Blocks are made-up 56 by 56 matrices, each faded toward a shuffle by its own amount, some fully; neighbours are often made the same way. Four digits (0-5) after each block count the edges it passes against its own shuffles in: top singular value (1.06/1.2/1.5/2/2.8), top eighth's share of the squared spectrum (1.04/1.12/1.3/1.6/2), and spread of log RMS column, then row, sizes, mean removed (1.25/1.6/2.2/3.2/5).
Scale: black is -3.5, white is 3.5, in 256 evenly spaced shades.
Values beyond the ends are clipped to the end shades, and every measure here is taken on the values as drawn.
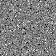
2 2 0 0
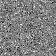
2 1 0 0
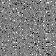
3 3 1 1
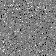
0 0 0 0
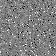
0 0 0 0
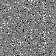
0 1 1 0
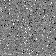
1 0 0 0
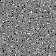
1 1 1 0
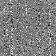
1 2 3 1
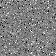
0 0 0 0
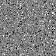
1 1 1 0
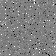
1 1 0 0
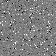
1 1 0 0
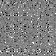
4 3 1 2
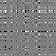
5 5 3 3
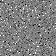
0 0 0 0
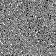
2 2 0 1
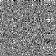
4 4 2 2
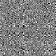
4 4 2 2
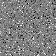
2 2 0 0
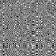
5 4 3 3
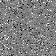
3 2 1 0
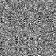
3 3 2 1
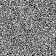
1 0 0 0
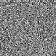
3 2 1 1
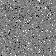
0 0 0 0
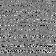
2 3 0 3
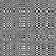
5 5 4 4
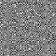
4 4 3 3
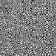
4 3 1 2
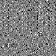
4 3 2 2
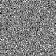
3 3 1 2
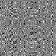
4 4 3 2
